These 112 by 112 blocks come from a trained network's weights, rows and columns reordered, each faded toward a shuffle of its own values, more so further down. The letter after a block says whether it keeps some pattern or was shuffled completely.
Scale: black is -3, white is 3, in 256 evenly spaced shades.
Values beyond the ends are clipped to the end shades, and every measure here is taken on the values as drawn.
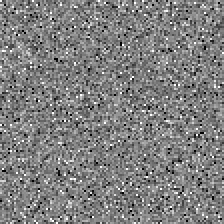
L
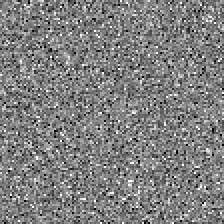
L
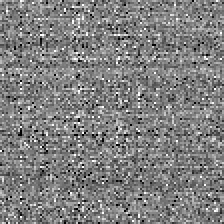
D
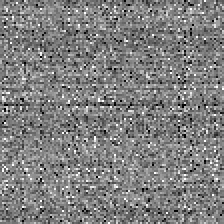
D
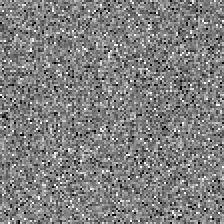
L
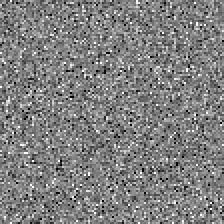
L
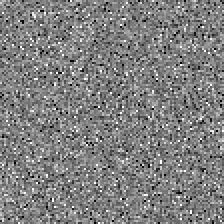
L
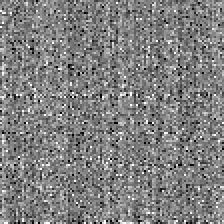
D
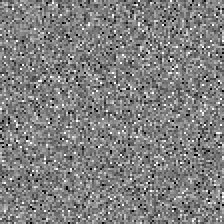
L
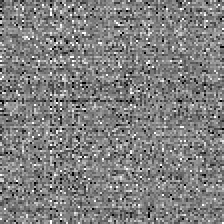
D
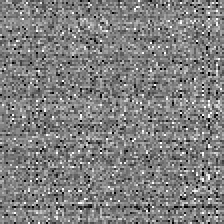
D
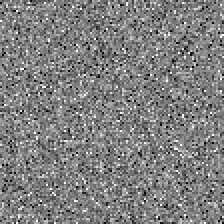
L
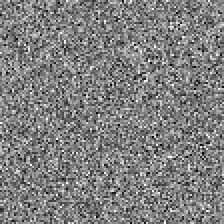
L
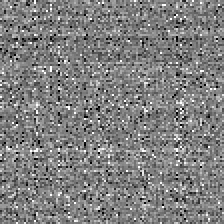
D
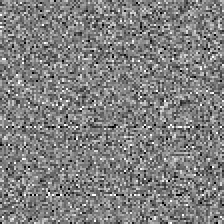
D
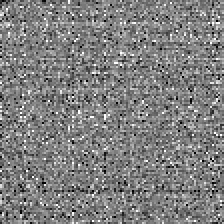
D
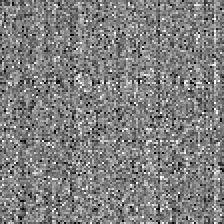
D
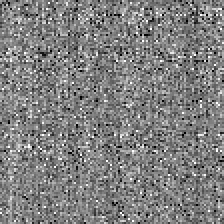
D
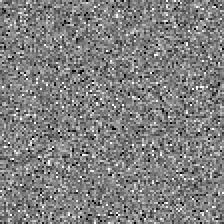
L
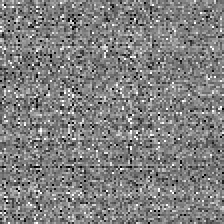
D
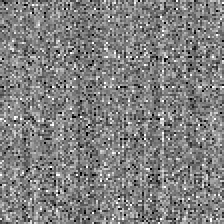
D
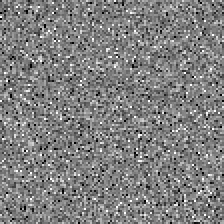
L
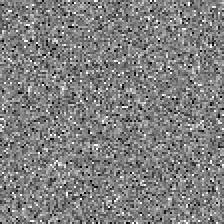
L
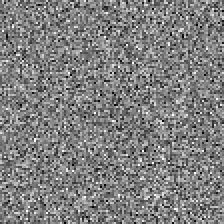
L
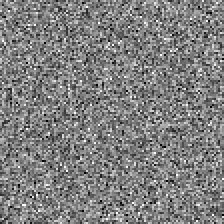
L
